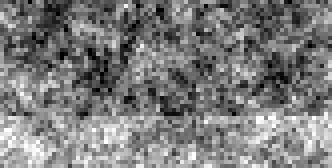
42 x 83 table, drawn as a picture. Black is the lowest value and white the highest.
Histogram: bell-shaped. Average level on the scale: 50%. Grain: blotchy. Seam: horizontal, 70% of the way down, the bottom part higher.
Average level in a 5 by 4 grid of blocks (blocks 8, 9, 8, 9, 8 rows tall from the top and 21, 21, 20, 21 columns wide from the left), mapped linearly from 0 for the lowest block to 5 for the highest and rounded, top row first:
0 0 1 0 | 0 1 1 0 | 2 0 1 0 | 3 3 1 4 | 5 4 3 4
